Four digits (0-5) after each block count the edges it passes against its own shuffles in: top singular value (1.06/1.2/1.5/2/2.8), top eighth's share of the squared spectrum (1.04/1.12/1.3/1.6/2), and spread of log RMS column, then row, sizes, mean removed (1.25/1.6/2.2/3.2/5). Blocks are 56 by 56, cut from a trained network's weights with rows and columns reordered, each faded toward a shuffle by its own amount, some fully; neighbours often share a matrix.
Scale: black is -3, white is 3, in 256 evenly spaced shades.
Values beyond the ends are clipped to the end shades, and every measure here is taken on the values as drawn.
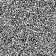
1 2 0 0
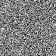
0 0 0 0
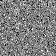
0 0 0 0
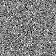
2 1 0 0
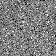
0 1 0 0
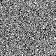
2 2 0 0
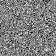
1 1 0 0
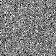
2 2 0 0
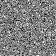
0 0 0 0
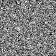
0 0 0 0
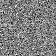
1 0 0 0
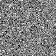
0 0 0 0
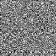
3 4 1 1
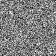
0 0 0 0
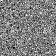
1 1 0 0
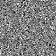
2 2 1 0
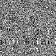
3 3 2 1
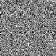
3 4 1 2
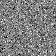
1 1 0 0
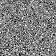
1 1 0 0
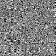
3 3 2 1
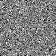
2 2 0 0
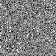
3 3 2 1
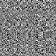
3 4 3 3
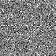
3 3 0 1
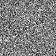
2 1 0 0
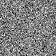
1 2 0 0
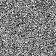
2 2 0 0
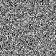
2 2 0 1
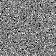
2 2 0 1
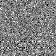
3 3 0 1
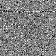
3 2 0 1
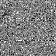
3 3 0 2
